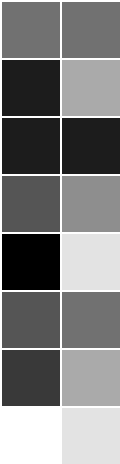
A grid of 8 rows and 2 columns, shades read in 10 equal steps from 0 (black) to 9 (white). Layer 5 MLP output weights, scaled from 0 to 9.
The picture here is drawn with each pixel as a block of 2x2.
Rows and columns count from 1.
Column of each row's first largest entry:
1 2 1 2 2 2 2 1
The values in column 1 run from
0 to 9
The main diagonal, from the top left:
4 6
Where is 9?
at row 8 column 1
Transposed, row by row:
4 1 1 3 0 3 2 9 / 4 6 1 5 8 4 6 8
